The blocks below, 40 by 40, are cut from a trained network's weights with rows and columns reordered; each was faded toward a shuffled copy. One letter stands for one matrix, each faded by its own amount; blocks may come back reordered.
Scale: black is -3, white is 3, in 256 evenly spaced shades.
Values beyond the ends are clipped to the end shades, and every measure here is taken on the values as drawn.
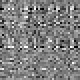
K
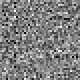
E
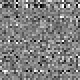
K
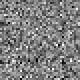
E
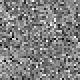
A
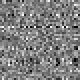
K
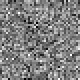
E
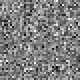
E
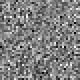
E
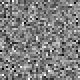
A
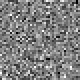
E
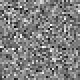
A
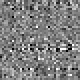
K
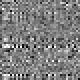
K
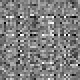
K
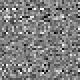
K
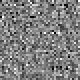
A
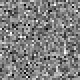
A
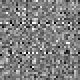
K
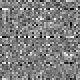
K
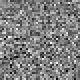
E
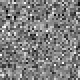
E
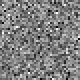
A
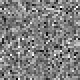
A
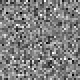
E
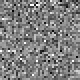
A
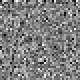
A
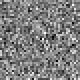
E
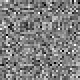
E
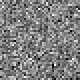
A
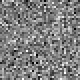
A
